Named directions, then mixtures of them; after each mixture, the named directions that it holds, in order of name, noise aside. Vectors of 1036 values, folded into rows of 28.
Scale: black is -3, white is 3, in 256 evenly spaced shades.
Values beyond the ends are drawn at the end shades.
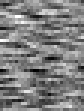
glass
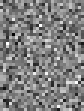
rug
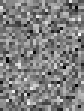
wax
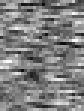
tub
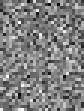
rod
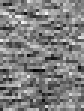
glass, rod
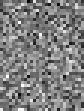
rod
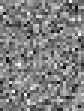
wax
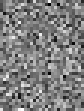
rod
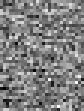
glass, rug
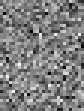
rod, wax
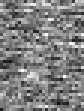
rod, tub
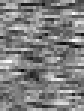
tub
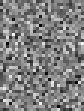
rug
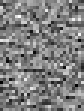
glass, wax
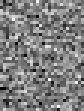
glass, rug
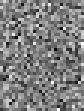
rod, rug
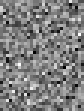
wax
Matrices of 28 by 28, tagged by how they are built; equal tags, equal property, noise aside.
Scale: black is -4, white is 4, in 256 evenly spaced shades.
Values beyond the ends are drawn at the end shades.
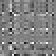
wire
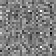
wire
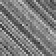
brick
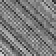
brick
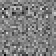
wire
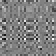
wire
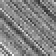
brick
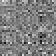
wire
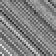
brick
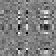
wire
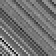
brick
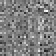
wire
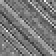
brick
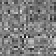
wire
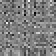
wire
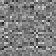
wire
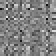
wire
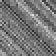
brick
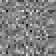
wire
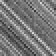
brick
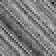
brick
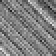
brick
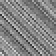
brick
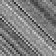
brick
